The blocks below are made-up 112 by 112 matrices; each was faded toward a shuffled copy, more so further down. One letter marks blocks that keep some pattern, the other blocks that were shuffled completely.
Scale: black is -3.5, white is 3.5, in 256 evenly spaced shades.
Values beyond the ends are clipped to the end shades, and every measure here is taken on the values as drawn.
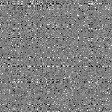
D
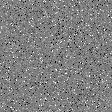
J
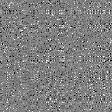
D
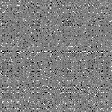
D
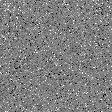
J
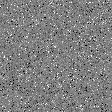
J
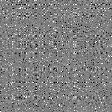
D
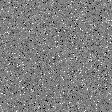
J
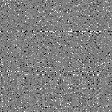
D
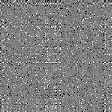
D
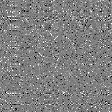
D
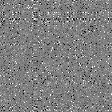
D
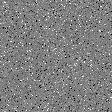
J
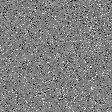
J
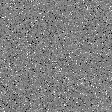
J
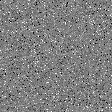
J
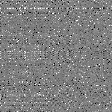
D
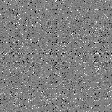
D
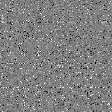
D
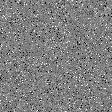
J
